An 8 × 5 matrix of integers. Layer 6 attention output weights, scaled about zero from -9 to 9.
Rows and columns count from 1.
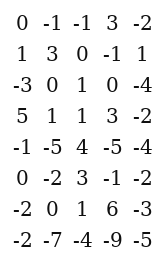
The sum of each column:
-2 -11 5 -4 -21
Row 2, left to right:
1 3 0 -1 1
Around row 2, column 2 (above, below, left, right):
-1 0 1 0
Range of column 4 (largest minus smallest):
15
